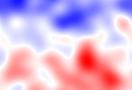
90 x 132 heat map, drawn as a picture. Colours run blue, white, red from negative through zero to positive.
Histogram: bell-shaped. Average level on the scale: 50%. Grain: smooth. Odd rows or columns: none. Slope: up to the bottom. Lone odd cells: none.
